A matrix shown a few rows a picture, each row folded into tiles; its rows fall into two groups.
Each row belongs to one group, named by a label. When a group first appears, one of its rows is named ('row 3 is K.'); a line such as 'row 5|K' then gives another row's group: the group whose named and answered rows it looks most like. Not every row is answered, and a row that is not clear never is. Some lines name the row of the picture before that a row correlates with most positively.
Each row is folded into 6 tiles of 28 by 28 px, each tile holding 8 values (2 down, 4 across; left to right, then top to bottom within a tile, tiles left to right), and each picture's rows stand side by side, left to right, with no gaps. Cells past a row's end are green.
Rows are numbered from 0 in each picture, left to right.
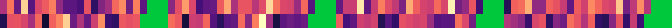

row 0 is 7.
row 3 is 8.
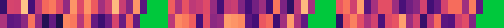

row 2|7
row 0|8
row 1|7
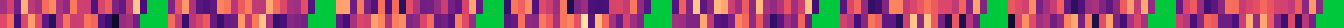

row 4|8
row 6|7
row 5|8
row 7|8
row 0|8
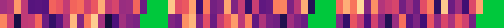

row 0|8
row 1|7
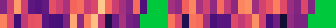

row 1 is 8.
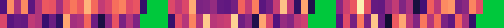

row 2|7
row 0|8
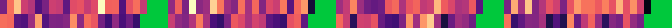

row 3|8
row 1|8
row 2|8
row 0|8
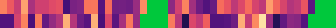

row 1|8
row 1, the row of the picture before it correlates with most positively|2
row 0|7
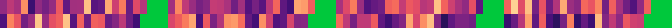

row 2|8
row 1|7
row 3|7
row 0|7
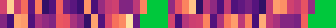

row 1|7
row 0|7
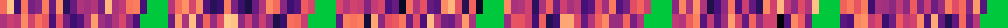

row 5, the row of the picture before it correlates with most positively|1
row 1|7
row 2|7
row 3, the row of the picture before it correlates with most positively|1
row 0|7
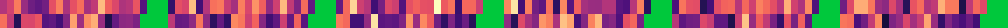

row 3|7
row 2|8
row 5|8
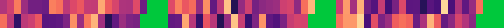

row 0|8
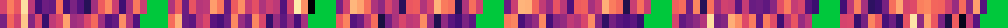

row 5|8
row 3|8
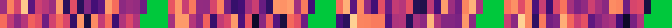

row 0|7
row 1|7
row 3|7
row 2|7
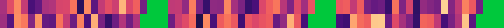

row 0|7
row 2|7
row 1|7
